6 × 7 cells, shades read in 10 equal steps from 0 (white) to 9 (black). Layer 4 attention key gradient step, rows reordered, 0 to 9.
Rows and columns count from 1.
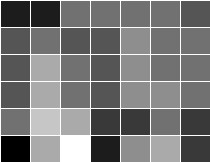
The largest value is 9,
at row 6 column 1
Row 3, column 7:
5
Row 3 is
6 3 5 6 4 5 5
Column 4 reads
5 6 6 6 7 8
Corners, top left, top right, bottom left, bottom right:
8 6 9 7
